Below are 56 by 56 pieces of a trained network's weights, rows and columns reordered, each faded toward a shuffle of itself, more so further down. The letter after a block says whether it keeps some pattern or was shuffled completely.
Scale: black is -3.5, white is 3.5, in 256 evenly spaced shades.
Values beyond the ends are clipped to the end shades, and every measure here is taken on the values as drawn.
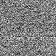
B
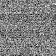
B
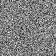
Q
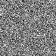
Q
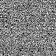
B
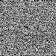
B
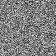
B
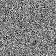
Q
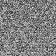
B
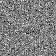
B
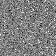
Q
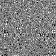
B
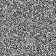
B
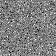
Q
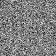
B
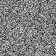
Q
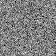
Q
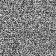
B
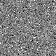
Q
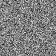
Q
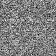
B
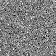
Q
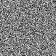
Q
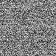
B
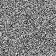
Q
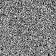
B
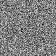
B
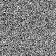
B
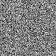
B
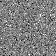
Q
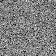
Q
